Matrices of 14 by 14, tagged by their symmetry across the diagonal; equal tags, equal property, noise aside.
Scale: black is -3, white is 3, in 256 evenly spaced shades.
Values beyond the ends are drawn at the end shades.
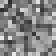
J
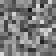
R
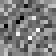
J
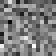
R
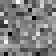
R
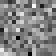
R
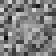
J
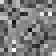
J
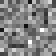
J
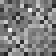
J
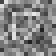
J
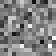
R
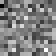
R
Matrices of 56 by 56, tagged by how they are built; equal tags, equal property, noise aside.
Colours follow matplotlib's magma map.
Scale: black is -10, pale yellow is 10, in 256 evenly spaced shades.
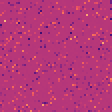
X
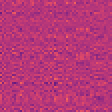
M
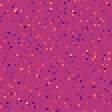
X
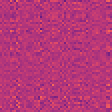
M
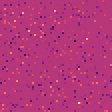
X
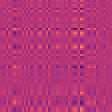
M
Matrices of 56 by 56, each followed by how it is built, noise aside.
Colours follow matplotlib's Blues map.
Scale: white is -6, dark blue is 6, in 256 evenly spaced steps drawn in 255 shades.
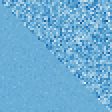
upper triangular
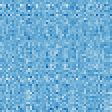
low rank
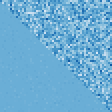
upper triangular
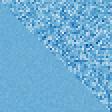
upper triangular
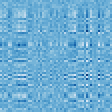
low rank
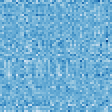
low rank
